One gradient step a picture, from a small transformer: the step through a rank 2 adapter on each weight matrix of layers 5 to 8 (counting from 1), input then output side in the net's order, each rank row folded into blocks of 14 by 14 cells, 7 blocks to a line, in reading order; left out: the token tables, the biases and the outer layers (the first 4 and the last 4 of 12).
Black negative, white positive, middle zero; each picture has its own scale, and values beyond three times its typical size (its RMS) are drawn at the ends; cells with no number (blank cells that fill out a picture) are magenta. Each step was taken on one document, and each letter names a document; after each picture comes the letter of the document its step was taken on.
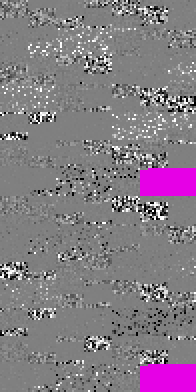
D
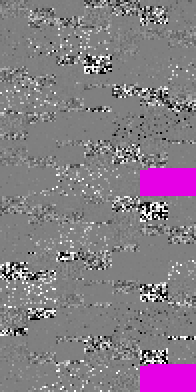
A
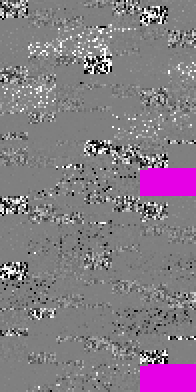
D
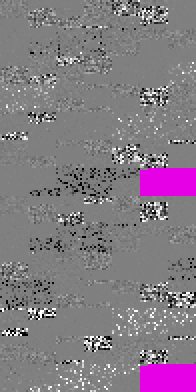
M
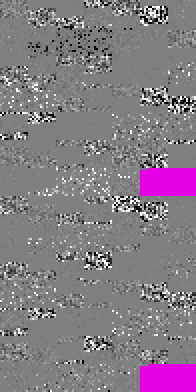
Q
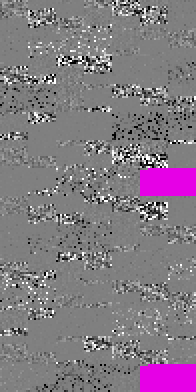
Q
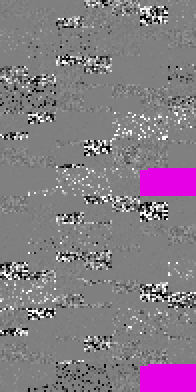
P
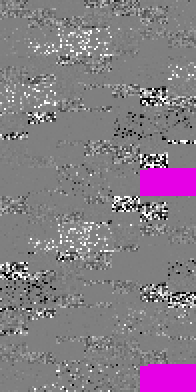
A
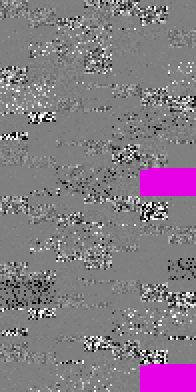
M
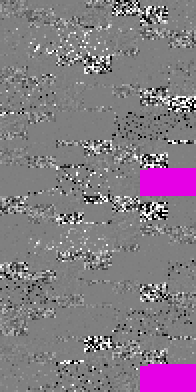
A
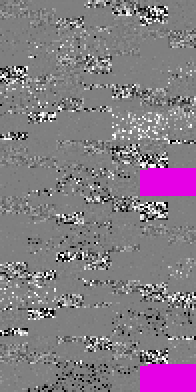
Q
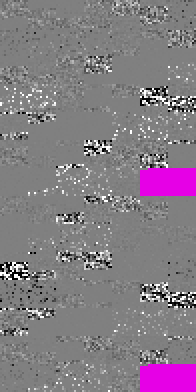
P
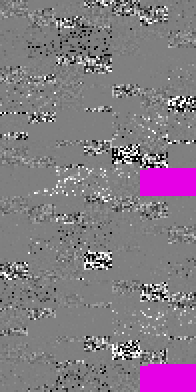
P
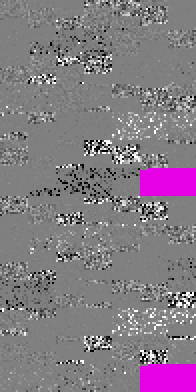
M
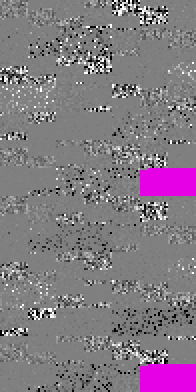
D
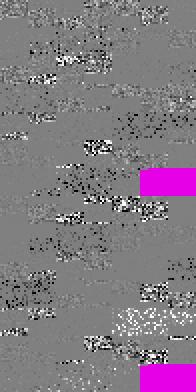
M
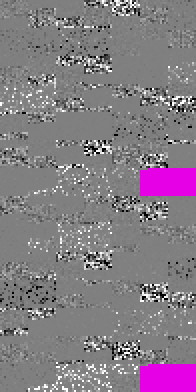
P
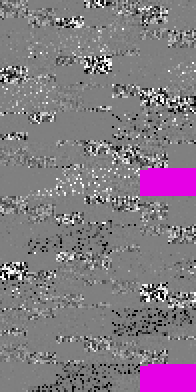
D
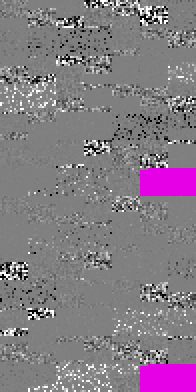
P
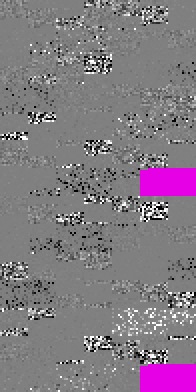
M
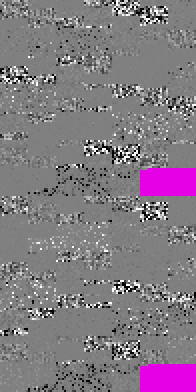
Q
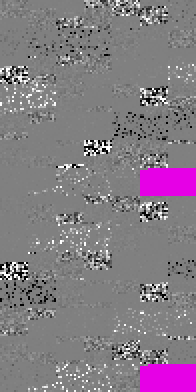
P
